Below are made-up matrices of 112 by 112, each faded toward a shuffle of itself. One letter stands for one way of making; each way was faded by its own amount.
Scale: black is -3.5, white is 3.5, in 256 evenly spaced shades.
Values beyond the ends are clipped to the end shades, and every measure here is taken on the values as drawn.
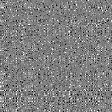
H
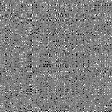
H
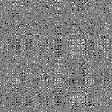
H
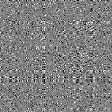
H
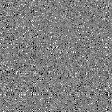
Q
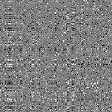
H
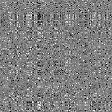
H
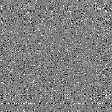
Q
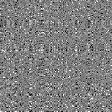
H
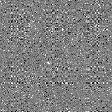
H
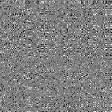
H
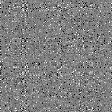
Q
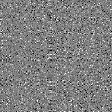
Q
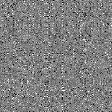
Q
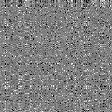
H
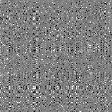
H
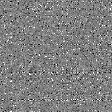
Q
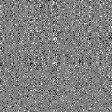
H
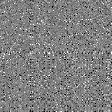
Q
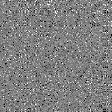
Q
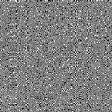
H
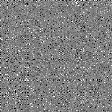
Q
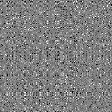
H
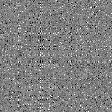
Q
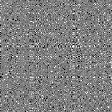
H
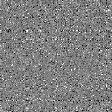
Q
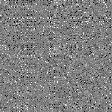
Q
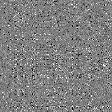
Q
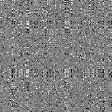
H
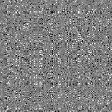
H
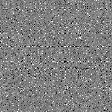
Q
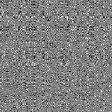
H
